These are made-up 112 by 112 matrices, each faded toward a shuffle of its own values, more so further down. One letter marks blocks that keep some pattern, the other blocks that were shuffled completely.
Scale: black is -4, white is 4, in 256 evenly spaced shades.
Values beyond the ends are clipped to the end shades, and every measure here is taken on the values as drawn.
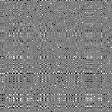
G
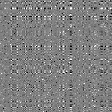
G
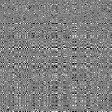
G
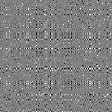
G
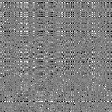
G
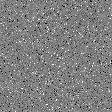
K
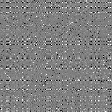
G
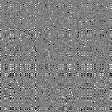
G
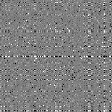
G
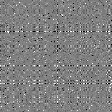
G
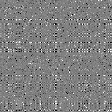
G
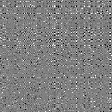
G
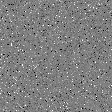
K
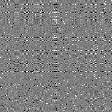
G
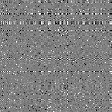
G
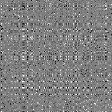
G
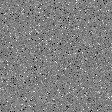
K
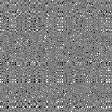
G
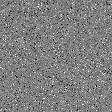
K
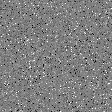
K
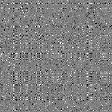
G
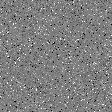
K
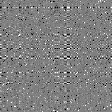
G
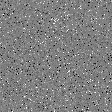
K
